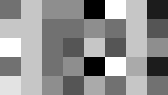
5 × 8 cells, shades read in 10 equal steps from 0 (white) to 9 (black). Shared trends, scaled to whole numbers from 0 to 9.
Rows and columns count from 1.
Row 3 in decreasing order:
6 6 5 4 2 2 2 0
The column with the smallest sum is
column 2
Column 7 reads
2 2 2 3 2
